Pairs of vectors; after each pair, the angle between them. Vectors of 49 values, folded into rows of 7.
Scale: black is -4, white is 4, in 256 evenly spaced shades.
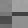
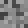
orthogonal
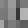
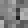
nearly parallel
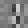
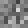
partly aligned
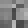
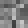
nearly opposite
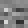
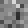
orthogonal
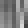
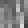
nearly parallel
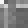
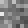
partly aligned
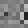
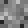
orthogonal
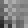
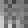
nearly opposite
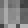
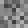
orthogonal
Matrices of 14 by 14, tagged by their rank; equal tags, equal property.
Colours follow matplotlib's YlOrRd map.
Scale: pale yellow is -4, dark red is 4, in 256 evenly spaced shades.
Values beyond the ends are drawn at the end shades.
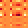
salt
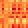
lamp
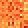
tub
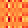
salt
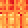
lamp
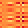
salt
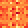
tub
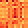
lamp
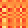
salt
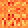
tub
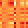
salt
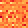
tub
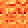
lamp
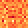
tub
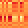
salt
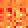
lamp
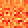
tub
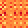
lamp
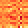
lamp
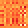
lamp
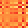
salt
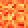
tub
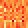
tub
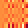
salt
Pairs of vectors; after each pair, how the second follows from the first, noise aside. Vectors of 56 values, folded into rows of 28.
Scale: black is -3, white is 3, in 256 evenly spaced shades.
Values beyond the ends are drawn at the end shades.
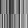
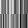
negated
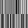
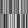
wrapped around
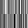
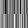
negated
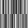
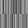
shrunk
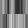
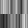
wrapped around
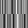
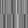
shrunk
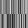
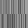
shrunk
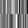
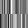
reversed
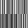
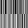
negated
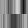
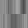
shrunk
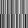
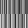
negated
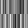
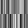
negated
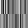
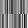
reversed
